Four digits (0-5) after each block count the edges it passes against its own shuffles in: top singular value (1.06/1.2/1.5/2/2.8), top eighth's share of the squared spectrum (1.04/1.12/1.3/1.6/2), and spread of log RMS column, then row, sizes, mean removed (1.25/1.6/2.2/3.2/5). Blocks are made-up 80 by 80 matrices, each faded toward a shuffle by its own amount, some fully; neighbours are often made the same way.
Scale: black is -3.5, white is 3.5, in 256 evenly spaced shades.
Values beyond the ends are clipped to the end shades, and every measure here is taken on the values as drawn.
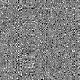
4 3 2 2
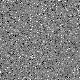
2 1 0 0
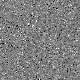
2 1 0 0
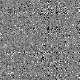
2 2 2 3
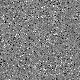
0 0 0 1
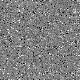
1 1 1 2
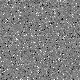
0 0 0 0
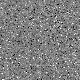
0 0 0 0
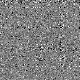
1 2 2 3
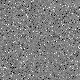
0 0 0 0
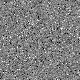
0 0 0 0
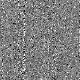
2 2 3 0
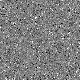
0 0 1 0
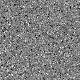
0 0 0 0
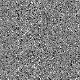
1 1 3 0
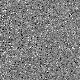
0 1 1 0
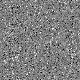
0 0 1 0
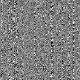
2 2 4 0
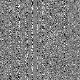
2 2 4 0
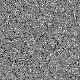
0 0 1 0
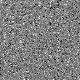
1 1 1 0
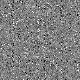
1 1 2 0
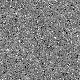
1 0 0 0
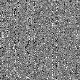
1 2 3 0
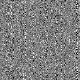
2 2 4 0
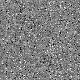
0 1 1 0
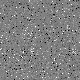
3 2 0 1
